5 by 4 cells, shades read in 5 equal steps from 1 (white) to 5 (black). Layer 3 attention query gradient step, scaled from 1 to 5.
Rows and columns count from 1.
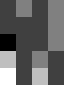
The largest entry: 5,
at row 3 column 1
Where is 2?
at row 4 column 1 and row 5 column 3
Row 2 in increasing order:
3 4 4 4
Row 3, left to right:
5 4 4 3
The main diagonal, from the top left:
4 4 4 4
